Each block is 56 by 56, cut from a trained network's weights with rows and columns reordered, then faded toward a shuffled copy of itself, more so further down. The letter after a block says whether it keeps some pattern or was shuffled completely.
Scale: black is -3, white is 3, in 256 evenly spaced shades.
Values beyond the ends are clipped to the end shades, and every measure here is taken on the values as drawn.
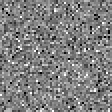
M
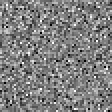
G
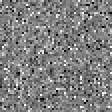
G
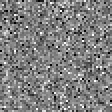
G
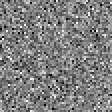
M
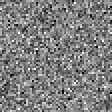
M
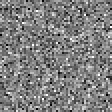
M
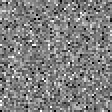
M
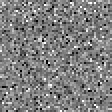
M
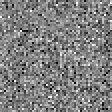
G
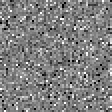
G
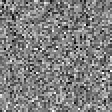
G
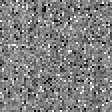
G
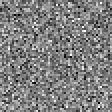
G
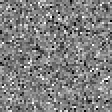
M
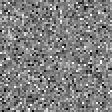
M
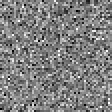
M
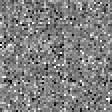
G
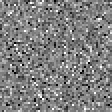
M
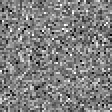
M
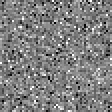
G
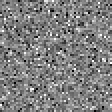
M
